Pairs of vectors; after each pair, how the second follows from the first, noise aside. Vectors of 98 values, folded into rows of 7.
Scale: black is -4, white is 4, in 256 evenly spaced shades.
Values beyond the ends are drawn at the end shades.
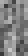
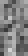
copied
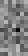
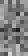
copied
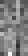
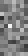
shuffled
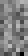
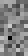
shuffled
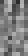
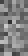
shuffled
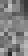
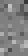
partly zeroed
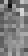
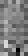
reversed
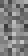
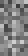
copied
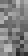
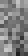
copied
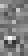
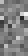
wrapped around
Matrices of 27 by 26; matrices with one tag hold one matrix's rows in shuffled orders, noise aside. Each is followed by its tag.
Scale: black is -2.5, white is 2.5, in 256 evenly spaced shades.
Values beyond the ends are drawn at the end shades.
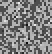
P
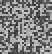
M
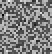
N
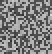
P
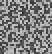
P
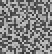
P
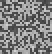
M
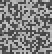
M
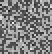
P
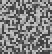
N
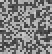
M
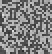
P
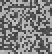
M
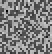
P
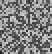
N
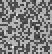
P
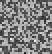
M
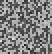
P
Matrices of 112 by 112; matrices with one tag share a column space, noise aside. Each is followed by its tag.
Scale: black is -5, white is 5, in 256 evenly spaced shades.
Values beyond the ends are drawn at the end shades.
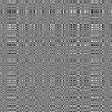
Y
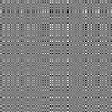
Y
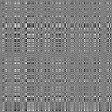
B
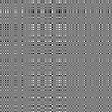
Y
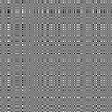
Y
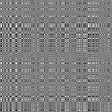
B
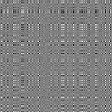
Y
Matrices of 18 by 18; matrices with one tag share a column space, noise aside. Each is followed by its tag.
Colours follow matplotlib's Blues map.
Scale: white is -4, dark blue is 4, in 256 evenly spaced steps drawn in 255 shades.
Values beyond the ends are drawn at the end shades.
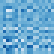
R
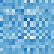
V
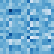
V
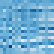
R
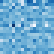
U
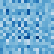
V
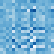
R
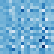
R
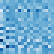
R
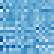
R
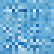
R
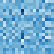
V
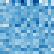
U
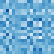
V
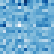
U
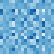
V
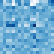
U
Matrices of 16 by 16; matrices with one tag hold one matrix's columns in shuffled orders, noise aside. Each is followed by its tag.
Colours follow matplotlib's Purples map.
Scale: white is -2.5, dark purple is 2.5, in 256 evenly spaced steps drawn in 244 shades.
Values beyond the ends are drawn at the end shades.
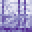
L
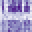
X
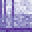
L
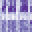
X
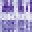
X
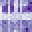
X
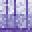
L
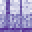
L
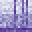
L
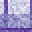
L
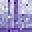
L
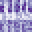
X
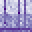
L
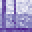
L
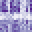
X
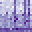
L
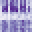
X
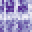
X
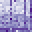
L
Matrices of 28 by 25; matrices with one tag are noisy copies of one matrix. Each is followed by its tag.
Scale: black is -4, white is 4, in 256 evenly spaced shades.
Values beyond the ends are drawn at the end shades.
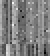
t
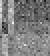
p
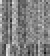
t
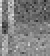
p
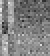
p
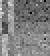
p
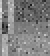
p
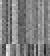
t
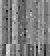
t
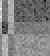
p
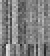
t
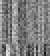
t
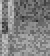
p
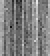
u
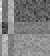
p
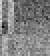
p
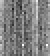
u
